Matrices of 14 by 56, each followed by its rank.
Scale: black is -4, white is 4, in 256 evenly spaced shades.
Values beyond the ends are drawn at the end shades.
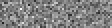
full rank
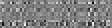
three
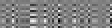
one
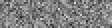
full rank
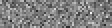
full rank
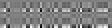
one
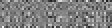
three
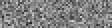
full rank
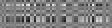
one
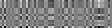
one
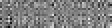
three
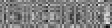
three
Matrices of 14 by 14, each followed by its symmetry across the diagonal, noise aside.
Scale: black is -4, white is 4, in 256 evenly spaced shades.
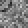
symmetric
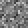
symmetric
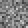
symmetric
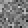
symmetric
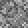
symmetric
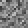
symmetric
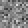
neither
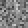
neither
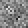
symmetric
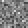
neither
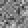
symmetric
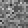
neither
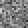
neither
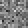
neither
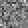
symmetric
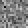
neither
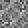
symmetric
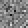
symmetric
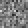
neither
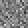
neither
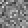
symmetric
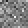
neither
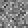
neither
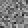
symmetric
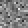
neither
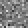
neither
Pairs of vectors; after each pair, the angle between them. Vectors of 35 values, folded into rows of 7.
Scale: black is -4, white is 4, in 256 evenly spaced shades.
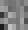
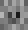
orthogonal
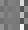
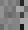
nearly opposite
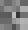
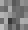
orthogonal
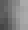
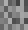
orthogonal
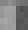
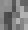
partly opposed
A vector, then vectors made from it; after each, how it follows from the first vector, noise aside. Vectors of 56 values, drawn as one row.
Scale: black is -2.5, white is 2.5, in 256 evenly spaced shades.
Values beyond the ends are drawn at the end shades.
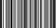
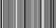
partly zeroed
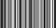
reversed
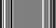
partly zeroed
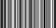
reversed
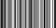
reversed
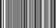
partly zeroed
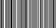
partly zeroed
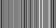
partly zeroed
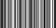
reversed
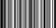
reversed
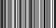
reversed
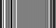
partly zeroed
